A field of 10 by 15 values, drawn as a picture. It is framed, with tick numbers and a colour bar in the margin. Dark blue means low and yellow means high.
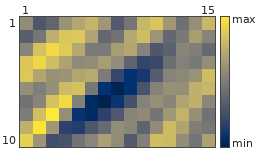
The halves do not mirror each other. Streaks slant up to the right. The centre is the ninth with the lowest average. Values change most from cell to cell in the bottom left.
